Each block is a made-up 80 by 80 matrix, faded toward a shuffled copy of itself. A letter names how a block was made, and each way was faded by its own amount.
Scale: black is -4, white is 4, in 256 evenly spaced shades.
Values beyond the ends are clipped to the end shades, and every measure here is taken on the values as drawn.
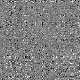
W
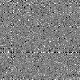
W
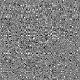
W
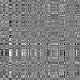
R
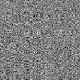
W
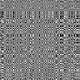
R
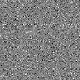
W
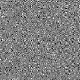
W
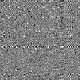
W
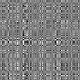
R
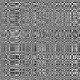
R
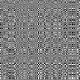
R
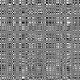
R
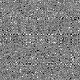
W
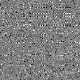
W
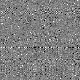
W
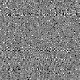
W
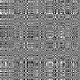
R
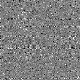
W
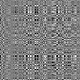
R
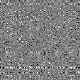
W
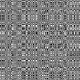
R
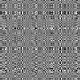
R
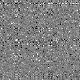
W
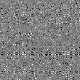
W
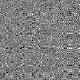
W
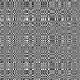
R
